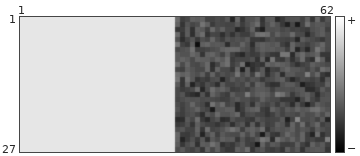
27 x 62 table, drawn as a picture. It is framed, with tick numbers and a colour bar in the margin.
It is made of 1 by 2 panels. Panel 1,1: very high, flat. Panel 1,2: low, fine-grained.
